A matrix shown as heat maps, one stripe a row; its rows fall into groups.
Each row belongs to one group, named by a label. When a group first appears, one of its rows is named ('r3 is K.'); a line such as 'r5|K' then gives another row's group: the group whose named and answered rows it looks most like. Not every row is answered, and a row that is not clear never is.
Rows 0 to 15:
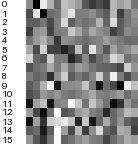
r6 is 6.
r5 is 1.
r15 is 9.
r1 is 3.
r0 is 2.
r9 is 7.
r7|7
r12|9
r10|1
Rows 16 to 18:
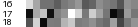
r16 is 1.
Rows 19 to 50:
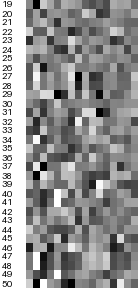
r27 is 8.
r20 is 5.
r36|1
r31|5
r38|2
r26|3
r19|2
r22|6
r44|1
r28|8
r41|9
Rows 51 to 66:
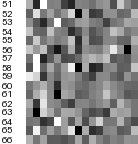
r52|8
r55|8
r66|1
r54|6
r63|2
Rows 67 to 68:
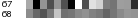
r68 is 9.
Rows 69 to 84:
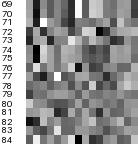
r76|8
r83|9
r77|9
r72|5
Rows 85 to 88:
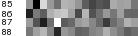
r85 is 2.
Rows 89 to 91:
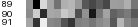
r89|2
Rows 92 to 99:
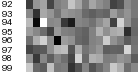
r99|6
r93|2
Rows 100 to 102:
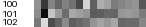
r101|2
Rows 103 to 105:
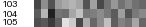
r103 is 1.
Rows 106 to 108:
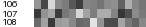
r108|5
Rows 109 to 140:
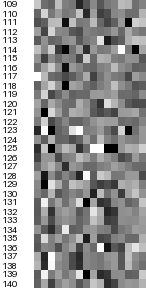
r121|2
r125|5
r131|8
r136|5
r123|3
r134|9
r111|7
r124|1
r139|8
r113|5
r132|5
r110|8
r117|1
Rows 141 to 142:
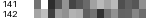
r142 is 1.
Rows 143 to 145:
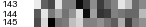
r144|8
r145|3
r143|6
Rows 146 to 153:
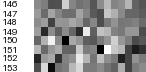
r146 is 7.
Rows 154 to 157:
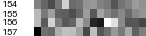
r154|9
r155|1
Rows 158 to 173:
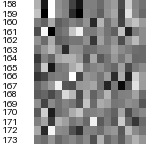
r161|3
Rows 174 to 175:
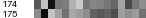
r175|2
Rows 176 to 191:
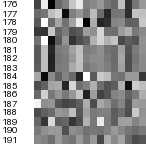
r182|3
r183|3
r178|8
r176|3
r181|3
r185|7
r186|8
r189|1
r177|7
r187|1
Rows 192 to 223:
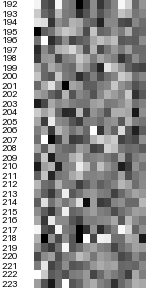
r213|9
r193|6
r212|6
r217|6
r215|9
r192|6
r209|3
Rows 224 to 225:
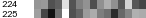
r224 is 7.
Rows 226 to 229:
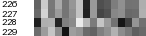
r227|8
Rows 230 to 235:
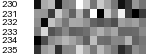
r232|2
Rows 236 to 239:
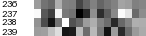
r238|9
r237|6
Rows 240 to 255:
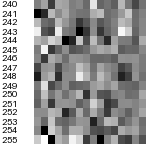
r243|6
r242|6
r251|5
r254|2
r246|2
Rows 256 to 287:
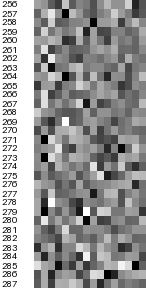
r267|8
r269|9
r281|9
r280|8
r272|7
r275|5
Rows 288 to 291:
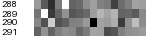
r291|5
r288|9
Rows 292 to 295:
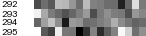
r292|7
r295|6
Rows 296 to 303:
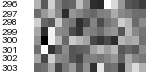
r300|2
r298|6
